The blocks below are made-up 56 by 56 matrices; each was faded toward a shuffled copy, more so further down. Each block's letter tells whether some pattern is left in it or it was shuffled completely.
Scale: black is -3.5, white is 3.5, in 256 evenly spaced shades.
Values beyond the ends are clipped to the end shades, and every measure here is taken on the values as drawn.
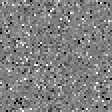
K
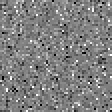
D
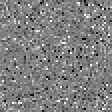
K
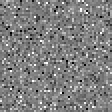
D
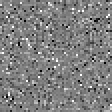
K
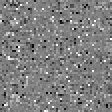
K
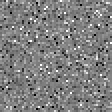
D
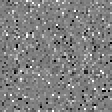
K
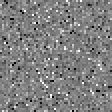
D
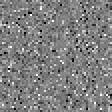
K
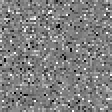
K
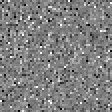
K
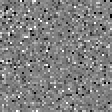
K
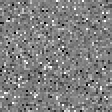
D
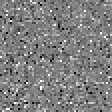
K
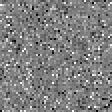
K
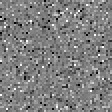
D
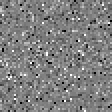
K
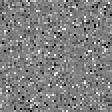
K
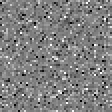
K
